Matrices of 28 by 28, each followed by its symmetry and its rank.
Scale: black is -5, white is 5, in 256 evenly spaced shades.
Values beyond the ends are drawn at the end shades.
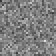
neither, full rank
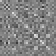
symmetric, rank five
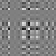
symmetric, rank one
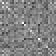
symmetric, rank five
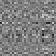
neither, rank three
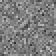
symmetric, full rank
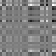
neither, rank one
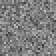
neither, full rank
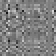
neither, rank three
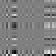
neither, rank one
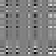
neither, rank one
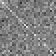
symmetric, rank five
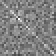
symmetric, rank five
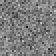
symmetric, full rank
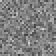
symmetric, full rank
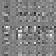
neither, rank three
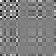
symmetric, rank one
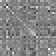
symmetric, rank five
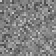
symmetric, full rank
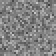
symmetric, full rank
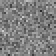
neither, full rank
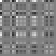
symmetric, rank one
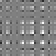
symmetric, rank one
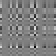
neither, rank one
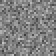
neither, full rank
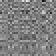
neither, rank three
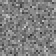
neither, full rank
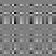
neither, rank one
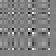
symmetric, rank one
